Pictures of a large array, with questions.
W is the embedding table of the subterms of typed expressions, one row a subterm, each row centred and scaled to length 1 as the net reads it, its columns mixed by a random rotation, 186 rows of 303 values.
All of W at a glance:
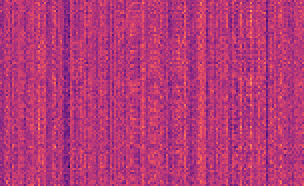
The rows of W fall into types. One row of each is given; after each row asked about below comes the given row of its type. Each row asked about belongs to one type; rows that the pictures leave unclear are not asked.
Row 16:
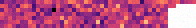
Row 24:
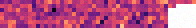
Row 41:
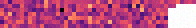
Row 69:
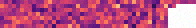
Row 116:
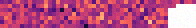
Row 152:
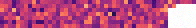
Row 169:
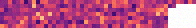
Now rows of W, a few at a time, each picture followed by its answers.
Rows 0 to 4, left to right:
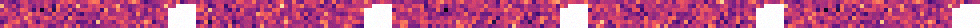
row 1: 152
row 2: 24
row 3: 24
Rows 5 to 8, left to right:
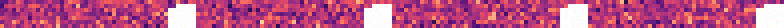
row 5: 169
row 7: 116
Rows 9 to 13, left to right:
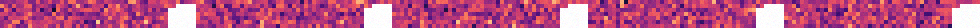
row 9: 16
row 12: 152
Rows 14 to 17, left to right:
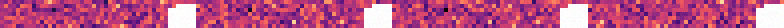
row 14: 69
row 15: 16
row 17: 24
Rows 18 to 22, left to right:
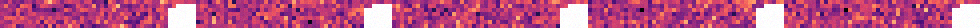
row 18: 69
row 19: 152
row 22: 41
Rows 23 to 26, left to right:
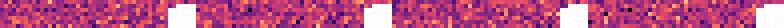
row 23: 69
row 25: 169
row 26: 152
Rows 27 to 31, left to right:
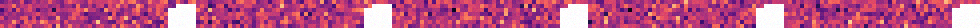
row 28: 152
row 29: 41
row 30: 152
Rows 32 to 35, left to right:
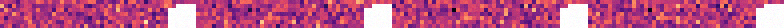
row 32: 16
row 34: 41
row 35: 41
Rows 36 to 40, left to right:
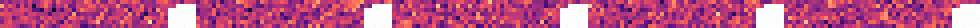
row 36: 116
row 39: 116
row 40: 69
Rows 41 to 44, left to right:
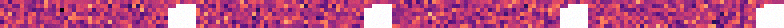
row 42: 41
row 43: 169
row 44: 69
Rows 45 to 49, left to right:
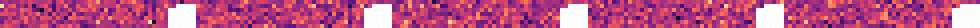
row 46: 69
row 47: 24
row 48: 169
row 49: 69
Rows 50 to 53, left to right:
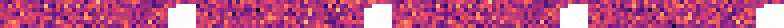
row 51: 41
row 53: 116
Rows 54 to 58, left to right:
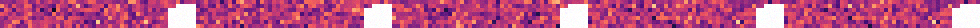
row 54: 16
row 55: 169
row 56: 24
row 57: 116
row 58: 116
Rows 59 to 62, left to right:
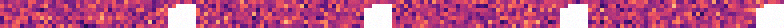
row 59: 116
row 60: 41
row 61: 16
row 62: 152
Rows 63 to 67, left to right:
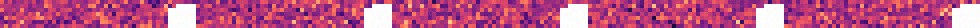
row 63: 69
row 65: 24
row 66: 116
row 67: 169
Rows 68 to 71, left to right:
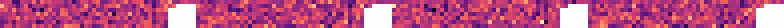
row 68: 152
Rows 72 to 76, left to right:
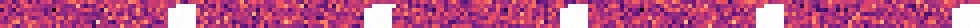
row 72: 16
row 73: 41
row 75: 16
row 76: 41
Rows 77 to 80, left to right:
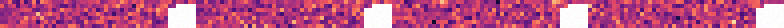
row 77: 169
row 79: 69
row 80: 16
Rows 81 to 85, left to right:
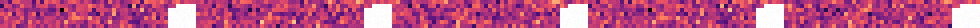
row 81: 41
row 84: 41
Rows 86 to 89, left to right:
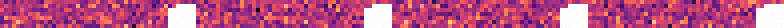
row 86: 69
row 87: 41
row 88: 24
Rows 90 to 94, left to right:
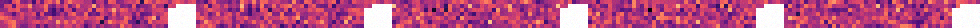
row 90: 24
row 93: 41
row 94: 69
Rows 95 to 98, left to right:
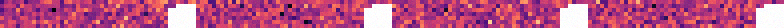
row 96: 152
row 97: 16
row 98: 69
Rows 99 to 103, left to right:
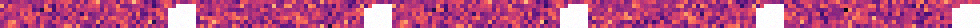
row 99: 24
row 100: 69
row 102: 69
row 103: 41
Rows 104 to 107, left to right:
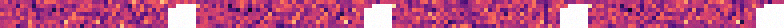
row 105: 116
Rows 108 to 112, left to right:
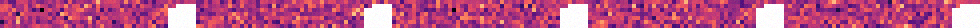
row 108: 152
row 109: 169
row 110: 41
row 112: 69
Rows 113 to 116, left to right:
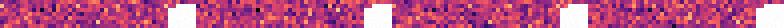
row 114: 41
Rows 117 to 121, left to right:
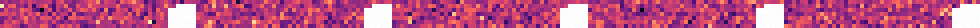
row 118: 24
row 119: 152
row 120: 24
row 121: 169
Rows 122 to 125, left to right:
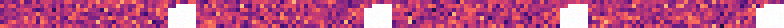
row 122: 169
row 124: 152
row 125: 69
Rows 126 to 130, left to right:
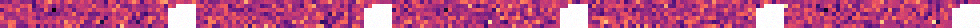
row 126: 24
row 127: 69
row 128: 16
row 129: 69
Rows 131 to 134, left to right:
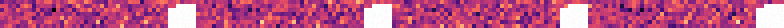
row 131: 16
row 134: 116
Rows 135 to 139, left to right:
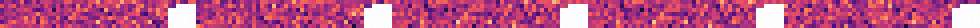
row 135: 169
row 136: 169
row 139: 116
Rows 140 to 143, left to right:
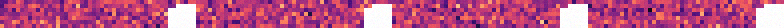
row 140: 169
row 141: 152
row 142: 116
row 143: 41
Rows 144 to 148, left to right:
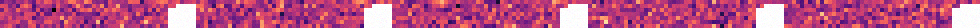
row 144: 16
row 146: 69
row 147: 69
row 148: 169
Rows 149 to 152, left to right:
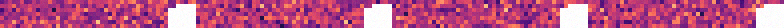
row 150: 116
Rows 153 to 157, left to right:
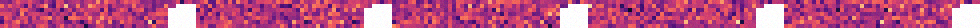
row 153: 116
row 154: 16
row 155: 169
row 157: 16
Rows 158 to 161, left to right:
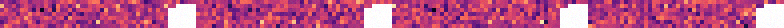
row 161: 169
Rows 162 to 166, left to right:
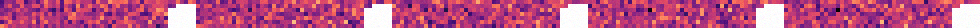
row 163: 169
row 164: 16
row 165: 41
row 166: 16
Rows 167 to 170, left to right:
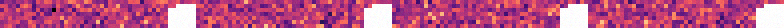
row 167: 16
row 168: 69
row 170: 24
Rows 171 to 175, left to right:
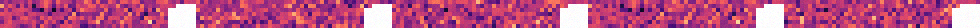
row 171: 116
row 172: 69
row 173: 16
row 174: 116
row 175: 152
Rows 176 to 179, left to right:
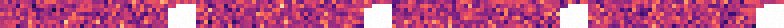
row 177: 152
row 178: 169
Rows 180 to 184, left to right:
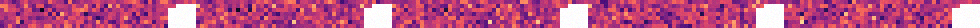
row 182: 16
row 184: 152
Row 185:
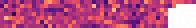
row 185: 69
